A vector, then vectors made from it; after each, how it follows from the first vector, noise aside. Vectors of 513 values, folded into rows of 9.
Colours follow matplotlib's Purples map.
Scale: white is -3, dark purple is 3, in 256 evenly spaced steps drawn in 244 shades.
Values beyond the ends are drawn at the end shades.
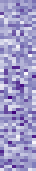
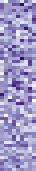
reversed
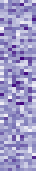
reversed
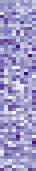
negated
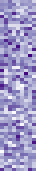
negated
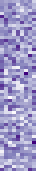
negated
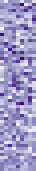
reversed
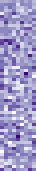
negated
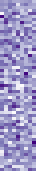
negated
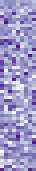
negated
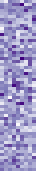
reversed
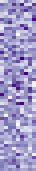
reversed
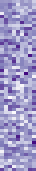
negated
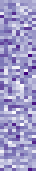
negated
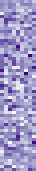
negated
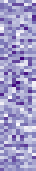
reversed
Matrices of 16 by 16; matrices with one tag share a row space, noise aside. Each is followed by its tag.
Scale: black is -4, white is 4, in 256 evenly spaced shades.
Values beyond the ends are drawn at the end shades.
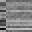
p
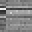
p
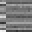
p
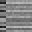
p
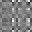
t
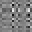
t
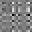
t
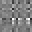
t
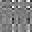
t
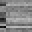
p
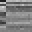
p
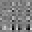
t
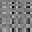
t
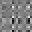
t
